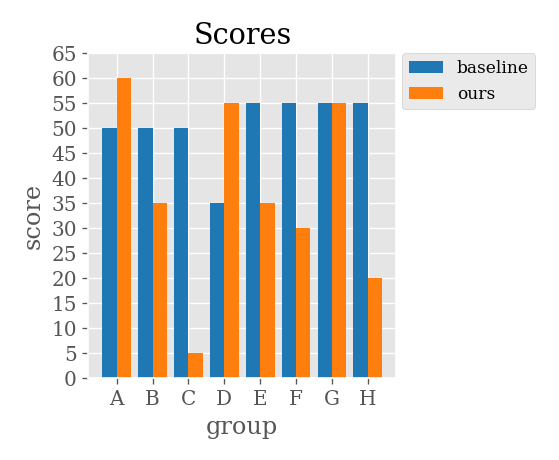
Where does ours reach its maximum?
A
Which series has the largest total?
baseline
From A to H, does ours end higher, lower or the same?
lower
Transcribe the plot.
Title: Scores
x-axis: group, ticks A B C D E F G H
y-axis: score, ticks 0 5 10 15 20 25 30 35 40 45 50 55 60 65
Legend: baseline, ours
Values:
baseline: 50 50 50 35 55 55 55 55
ours: 60 35 5 55 35 30 55 20
